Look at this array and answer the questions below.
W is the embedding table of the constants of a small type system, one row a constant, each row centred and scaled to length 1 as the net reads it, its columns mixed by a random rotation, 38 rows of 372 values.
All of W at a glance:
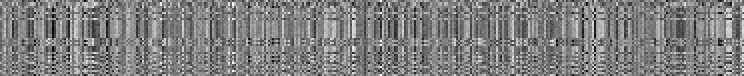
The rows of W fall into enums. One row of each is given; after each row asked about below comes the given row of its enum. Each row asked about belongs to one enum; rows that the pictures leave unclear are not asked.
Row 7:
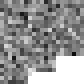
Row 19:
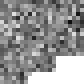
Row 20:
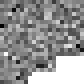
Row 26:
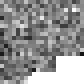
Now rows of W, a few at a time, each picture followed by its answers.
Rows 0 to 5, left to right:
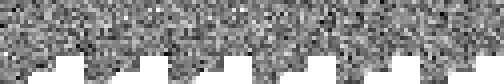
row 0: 20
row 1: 26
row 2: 26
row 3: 19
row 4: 7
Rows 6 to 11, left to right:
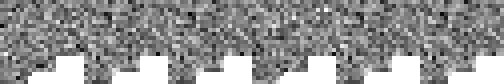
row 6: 20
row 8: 7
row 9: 26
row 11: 7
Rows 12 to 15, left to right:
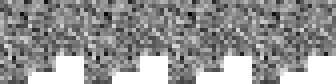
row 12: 7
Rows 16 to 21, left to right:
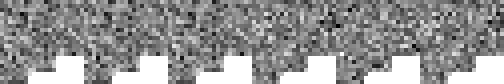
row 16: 7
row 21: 19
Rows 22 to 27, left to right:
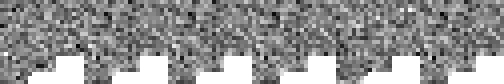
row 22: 20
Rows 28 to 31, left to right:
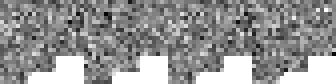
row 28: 19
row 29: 7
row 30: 19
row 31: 26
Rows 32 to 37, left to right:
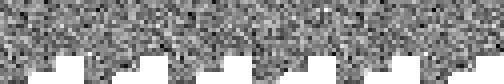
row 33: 20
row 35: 26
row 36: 7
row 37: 20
